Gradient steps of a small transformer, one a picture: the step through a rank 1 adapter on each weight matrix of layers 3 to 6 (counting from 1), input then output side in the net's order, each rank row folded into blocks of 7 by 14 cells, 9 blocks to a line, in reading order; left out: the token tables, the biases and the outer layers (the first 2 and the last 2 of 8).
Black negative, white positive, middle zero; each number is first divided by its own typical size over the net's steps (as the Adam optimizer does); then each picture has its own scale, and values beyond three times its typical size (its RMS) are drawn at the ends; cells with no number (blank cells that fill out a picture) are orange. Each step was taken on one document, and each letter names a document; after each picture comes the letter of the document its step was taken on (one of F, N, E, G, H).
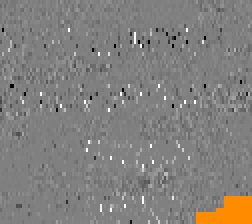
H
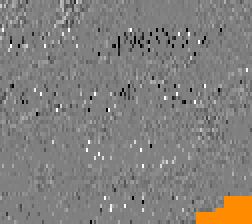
H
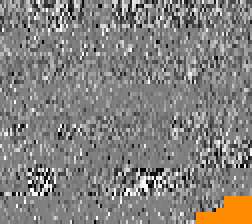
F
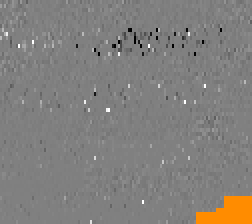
H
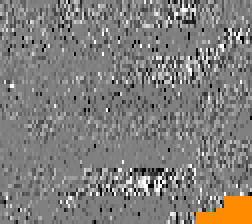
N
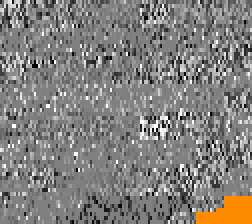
F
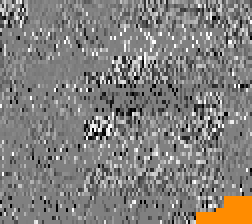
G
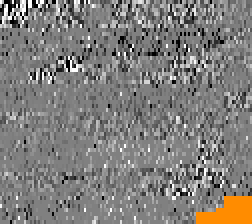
F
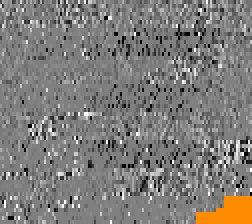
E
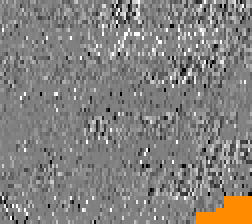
E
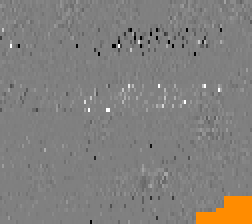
H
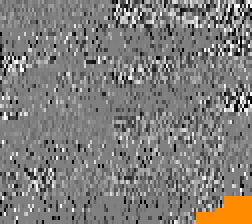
G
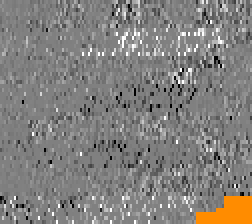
E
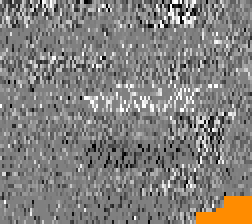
F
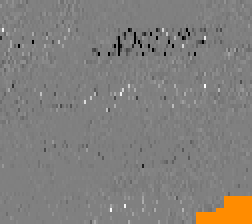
H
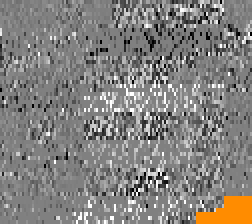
G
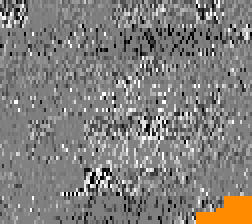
G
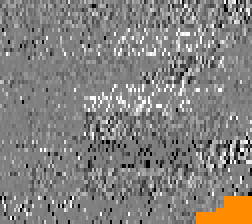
E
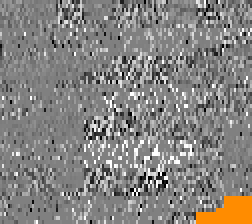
G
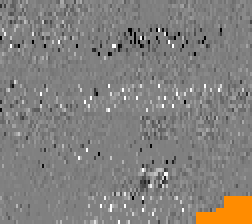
H
